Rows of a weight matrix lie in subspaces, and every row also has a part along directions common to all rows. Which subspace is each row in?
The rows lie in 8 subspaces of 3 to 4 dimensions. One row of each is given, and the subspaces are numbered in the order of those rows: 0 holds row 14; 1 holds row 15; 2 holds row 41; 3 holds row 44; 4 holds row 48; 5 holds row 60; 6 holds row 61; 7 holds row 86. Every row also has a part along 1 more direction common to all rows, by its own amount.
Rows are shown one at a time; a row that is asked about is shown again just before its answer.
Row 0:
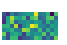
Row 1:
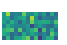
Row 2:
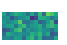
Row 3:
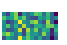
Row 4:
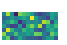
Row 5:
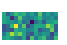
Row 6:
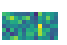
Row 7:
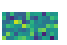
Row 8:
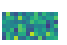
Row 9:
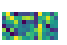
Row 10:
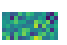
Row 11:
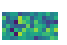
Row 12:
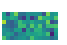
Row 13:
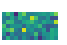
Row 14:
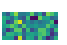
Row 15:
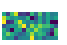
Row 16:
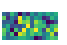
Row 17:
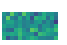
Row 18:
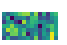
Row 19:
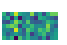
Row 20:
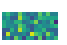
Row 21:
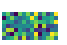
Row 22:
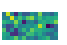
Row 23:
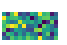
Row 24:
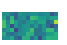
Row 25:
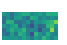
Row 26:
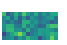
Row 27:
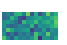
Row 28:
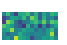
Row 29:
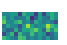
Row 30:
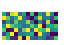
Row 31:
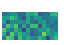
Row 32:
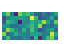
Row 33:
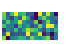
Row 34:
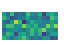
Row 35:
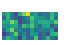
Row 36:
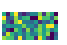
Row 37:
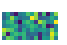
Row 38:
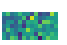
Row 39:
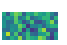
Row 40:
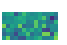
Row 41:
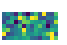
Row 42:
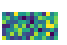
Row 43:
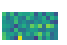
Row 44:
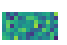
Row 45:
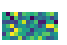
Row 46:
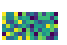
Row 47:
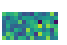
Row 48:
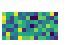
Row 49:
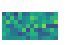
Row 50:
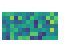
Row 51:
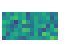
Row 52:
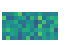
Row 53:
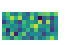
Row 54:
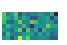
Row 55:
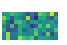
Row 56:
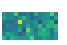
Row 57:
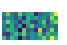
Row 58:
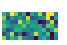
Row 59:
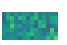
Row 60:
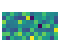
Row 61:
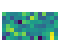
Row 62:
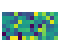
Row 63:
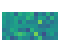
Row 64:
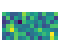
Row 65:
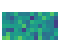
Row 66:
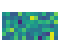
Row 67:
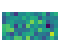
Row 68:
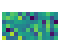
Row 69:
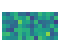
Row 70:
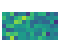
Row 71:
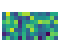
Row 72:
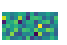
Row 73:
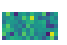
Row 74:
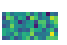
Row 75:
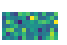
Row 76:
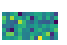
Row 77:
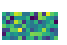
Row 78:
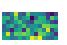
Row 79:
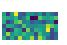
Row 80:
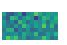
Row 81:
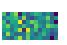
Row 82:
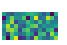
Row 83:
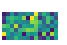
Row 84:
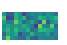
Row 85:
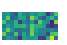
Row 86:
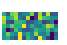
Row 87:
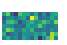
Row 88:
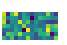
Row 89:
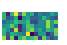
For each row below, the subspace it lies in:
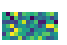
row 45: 6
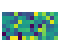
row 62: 7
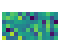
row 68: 5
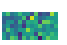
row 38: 7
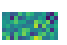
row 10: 3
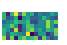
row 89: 0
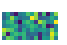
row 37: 0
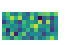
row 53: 5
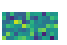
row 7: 2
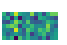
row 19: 0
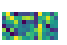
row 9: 6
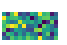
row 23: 7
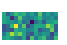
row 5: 1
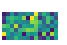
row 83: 4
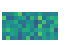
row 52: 5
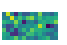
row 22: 6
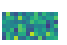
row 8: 0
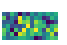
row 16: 2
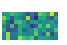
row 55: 4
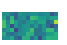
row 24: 6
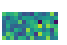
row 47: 7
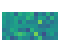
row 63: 7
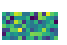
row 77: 0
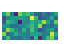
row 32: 7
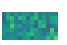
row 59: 3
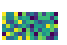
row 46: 4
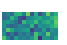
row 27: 1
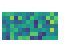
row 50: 3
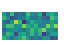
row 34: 2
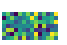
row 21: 5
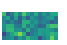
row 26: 6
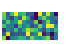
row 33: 0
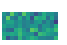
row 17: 5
